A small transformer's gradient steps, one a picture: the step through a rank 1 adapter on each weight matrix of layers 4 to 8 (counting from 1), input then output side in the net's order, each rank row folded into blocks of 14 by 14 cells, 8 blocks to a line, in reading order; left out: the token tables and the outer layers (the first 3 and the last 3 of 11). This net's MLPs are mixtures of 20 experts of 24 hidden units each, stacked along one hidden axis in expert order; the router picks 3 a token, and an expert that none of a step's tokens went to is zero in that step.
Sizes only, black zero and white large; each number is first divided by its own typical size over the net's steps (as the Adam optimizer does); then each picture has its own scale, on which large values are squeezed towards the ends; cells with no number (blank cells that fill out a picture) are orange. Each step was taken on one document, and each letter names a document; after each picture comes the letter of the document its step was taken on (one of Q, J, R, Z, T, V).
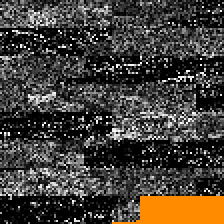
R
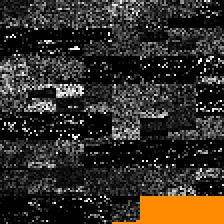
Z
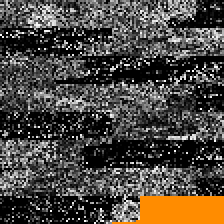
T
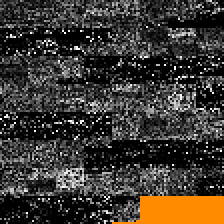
Z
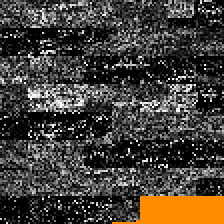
R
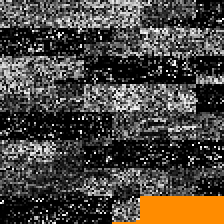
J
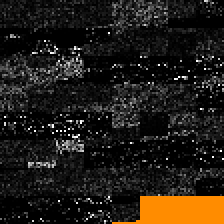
Z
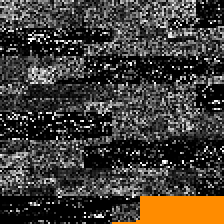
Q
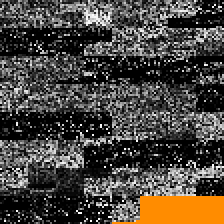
T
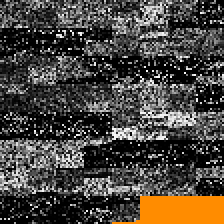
J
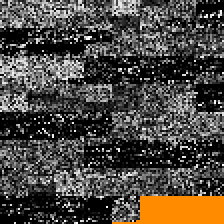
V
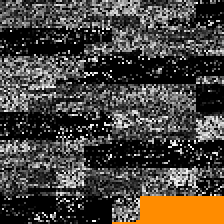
V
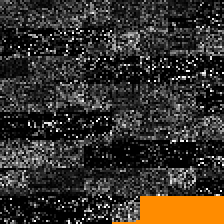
R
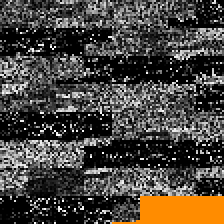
J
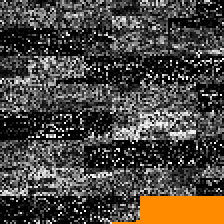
T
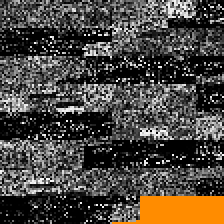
T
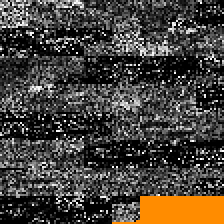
Q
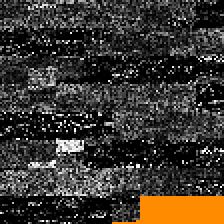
Q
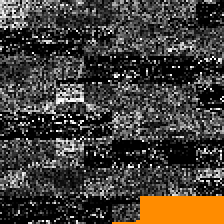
Q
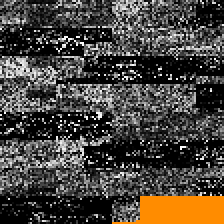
V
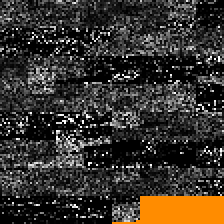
Q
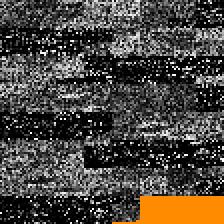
J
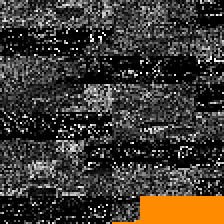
Q
